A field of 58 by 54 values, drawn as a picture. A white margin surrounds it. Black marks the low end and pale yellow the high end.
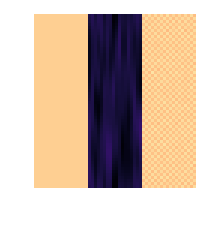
The table splits into one row of 3 panels. Panel 1,1: very high, flat. Panel 1,2: very low, streaked downward, faint in contrast. Panel 1,3: very high, checkered, faint in contrast.
